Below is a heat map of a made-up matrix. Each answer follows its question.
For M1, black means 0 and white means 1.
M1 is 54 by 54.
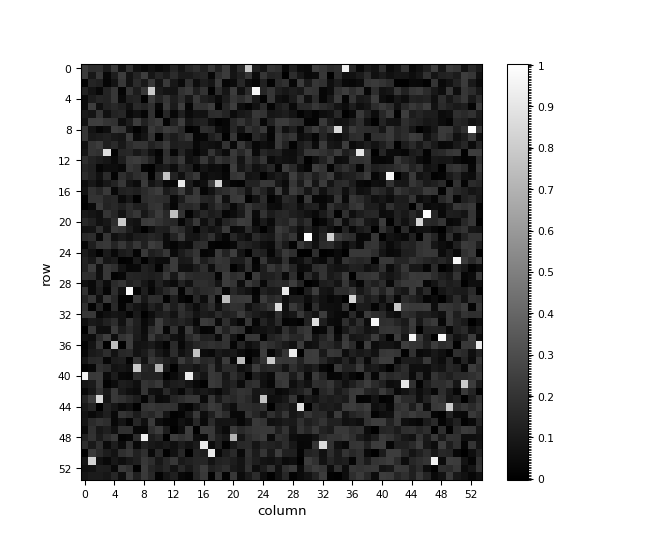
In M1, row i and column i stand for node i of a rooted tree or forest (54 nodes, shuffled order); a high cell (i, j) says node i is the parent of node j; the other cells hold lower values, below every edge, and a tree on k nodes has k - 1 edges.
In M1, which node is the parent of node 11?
14
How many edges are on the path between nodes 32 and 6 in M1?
4
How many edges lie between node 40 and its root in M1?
0
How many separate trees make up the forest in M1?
2
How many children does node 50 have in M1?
1
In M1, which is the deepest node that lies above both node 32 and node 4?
0
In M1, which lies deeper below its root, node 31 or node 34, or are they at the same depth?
node 34
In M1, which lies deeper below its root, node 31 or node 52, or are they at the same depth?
node 52
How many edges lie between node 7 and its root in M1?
5
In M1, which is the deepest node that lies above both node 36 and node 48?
0
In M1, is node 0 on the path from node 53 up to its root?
yes
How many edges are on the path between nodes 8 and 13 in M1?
9
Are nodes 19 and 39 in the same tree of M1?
yes
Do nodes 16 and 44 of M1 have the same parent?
no
